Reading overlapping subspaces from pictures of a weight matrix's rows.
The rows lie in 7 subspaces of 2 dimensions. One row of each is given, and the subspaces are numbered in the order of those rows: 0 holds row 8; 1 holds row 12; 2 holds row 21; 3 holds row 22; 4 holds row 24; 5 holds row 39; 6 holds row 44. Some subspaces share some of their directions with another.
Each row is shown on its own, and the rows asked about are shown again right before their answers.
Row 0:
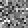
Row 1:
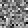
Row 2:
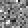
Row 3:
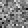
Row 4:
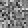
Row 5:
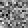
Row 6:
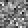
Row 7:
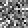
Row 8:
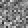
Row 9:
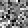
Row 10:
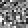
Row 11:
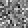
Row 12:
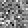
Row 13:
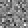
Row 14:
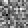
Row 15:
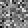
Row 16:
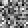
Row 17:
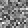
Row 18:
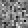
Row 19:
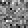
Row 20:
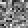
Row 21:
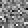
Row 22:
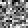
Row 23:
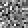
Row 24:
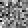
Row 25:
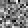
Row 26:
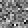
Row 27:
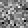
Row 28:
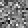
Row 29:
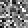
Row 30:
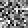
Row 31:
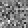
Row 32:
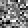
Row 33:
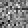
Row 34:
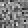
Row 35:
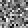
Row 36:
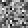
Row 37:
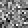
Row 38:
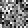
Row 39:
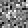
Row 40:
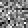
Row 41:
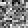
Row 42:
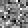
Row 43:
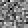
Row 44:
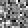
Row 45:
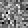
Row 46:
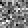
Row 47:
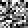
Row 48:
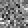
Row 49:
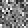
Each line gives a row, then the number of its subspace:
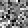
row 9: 6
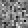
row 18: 0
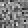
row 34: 0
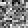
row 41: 3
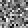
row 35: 2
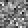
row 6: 5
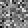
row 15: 4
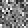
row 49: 1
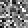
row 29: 4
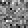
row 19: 3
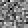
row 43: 0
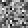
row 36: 3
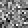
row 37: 2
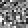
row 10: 0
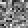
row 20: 3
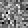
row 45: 1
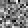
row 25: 6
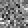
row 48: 1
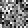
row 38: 1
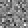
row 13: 4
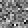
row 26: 2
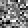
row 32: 6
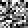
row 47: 3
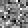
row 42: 6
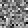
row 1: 2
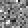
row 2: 6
